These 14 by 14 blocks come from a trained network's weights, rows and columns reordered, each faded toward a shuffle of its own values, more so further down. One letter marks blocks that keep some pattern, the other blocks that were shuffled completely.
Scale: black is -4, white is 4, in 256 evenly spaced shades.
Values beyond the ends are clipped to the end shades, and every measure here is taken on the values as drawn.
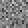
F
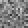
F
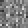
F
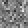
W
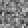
F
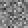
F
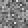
W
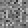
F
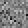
W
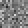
W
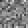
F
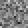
W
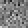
W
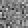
W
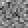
W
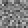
F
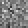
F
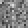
F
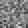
W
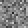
W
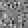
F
